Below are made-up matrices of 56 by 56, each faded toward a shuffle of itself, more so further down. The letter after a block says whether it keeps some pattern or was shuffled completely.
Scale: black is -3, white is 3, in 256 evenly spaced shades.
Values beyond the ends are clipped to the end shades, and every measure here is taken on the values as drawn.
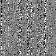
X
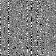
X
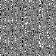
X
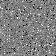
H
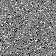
H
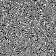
H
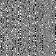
X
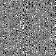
X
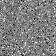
H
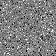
H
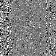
X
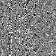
X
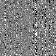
X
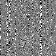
X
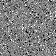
H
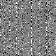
X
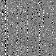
X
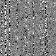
X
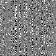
X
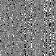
X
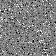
H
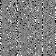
X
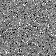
H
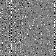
X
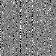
X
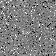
H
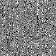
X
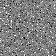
H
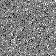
H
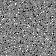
H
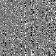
X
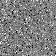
H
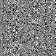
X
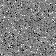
H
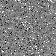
H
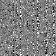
X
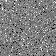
H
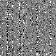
X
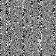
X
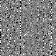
X
